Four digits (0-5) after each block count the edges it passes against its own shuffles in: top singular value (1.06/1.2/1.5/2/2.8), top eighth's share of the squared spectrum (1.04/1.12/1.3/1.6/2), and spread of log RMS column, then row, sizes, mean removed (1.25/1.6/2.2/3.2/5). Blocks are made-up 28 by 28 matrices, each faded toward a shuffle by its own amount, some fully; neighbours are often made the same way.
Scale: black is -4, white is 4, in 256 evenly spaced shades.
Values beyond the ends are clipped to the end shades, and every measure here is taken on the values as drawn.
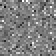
1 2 0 0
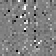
2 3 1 0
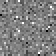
1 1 0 0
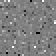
0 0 0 0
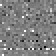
2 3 0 1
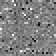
0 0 0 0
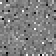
1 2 0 0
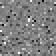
0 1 0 0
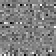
1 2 0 3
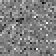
0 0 0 0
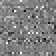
1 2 0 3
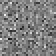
2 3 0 0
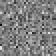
3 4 2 2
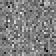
2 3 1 0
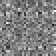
3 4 2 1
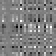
4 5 3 3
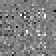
3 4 1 2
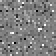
0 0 0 0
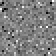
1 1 0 0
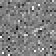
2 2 0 1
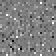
2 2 0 0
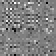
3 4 2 2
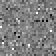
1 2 0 0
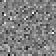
0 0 0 1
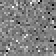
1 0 0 0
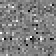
2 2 0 2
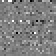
2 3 0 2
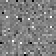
1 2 0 1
